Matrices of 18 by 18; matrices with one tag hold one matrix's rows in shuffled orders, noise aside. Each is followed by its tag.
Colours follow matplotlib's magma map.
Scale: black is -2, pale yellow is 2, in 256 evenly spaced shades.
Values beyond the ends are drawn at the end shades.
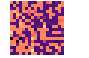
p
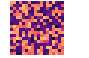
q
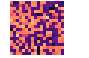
p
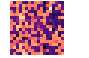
p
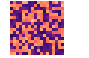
q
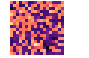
p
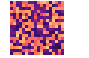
q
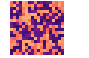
q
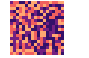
p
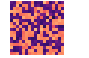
q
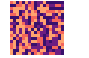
p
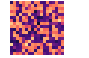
q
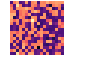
p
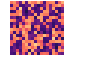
q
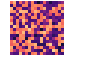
p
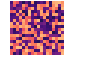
q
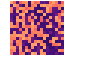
p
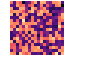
p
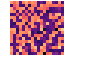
p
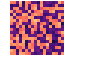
p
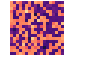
p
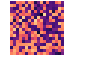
p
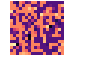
p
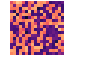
p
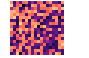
p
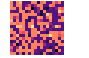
p
